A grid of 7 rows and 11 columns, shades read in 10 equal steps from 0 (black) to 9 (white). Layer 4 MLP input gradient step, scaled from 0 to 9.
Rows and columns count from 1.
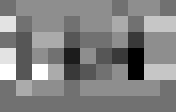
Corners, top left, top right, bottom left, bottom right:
4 4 4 4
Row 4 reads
8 3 5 4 1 5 3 2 0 5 5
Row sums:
52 60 47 41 55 53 44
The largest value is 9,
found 2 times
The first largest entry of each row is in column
2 1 3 1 1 2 1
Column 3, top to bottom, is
5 5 6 5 9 5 4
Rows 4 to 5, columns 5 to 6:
1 5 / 2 3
